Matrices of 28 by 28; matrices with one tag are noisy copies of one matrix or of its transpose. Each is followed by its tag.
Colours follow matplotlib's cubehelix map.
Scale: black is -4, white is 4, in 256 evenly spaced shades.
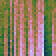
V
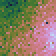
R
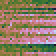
V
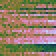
V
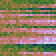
V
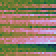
V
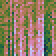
V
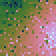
R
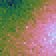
R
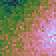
R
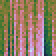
V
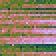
V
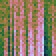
V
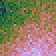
R
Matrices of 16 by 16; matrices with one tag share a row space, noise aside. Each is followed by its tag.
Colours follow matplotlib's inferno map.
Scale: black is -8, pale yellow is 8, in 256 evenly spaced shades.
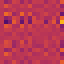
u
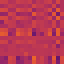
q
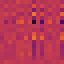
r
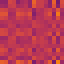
q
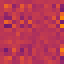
u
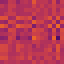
q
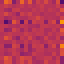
u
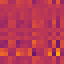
q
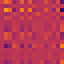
u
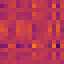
q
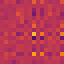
r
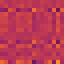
q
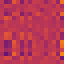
u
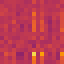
r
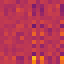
r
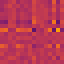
q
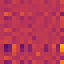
u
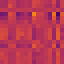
q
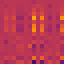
r
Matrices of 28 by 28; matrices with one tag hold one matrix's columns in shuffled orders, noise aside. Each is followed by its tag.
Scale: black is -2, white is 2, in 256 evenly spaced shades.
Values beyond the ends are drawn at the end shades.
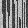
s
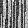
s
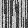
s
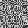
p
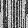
s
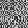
p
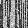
s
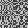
p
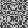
p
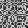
p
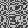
p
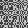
p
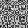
p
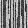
s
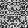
p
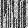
s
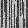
s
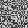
p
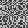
p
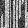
s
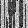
s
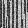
s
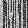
s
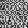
p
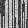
s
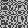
p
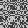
p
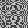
p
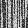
s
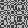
p
